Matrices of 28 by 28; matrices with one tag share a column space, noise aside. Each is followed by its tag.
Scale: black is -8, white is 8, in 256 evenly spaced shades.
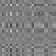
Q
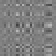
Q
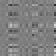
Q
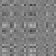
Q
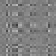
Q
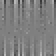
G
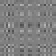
Q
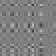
Q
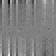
G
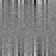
G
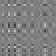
Q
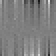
G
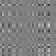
Q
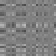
Q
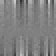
G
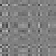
Q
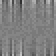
G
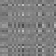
Q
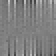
G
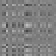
Q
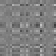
Q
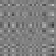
Q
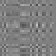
Q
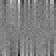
G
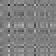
Q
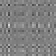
Q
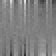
G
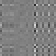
Q
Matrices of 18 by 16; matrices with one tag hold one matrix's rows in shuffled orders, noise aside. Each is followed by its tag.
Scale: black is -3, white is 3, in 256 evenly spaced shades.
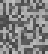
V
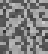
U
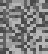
U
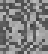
U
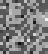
U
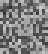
V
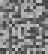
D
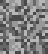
U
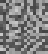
U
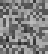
V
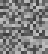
V
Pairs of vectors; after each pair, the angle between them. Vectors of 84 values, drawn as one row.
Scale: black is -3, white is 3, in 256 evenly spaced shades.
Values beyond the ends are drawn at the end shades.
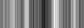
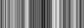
nearly parallel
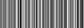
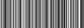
partly aligned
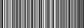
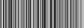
nearly opposite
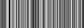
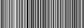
partly aligned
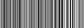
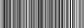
nearly parallel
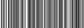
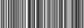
nearly parallel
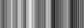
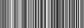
partly aligned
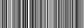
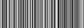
partly aligned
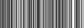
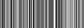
partly aligned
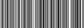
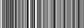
orthogonal
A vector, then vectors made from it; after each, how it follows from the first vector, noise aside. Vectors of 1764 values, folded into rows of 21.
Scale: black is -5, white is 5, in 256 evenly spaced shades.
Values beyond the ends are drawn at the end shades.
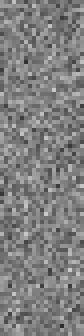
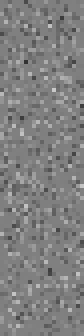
partly zeroed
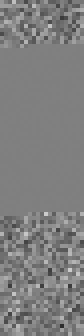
partly zeroed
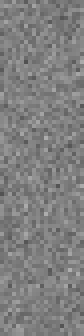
shrunk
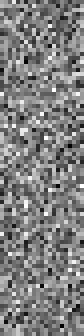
scaled up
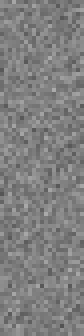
shrunk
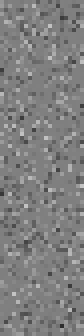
partly zeroed
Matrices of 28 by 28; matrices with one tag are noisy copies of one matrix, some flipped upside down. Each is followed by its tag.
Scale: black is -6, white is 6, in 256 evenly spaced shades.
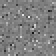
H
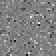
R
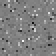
H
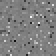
R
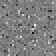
H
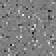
H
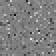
R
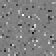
H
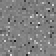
R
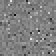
R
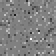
R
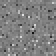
H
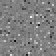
R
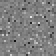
R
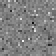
H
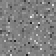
R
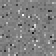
H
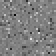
R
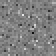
H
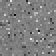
R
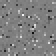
H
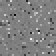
R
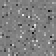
H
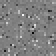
H
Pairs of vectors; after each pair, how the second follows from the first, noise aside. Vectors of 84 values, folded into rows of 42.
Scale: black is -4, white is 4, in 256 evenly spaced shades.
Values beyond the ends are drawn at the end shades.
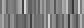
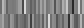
copied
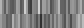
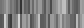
wrapped around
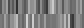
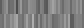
shrunk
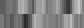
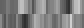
copied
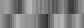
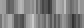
wrapped around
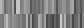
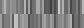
wrapped around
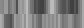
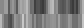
copied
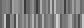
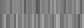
shrunk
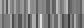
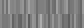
shrunk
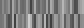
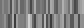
copied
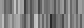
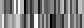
scaled up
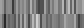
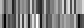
scaled up
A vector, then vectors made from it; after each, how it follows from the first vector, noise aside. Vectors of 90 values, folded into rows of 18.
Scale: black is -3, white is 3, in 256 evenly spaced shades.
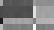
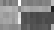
reversed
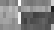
reversed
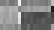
reversed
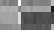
reversed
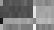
copied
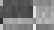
copied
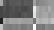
copied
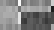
reversed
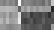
reversed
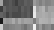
copied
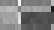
reversed
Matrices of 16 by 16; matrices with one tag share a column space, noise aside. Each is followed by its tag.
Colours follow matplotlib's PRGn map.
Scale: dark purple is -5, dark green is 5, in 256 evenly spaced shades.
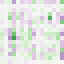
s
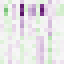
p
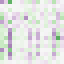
s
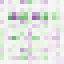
s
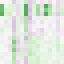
p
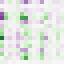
s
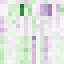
p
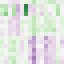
p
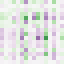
s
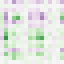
s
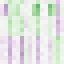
p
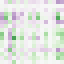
s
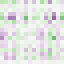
s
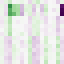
p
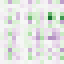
s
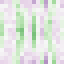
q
